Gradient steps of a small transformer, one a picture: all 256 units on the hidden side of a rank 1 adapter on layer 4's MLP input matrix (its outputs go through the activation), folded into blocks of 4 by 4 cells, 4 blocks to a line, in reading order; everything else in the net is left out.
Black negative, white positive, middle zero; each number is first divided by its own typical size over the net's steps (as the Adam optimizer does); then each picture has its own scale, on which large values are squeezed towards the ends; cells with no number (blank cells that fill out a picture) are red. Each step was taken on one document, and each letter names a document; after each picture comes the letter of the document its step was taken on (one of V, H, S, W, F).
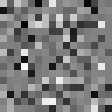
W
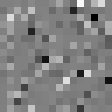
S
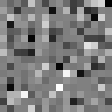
S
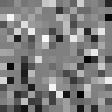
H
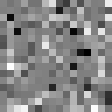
H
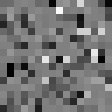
H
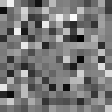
W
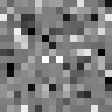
H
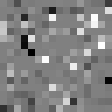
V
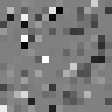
V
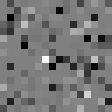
V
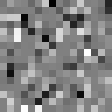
H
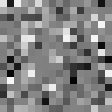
W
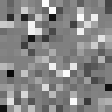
V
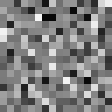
W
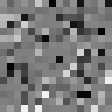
H
